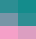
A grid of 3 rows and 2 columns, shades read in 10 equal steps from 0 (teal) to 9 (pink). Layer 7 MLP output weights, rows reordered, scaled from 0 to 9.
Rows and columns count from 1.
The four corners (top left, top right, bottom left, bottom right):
1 0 9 8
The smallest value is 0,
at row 1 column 2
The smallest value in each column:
1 0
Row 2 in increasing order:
1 4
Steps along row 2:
down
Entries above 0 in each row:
1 2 2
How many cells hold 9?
1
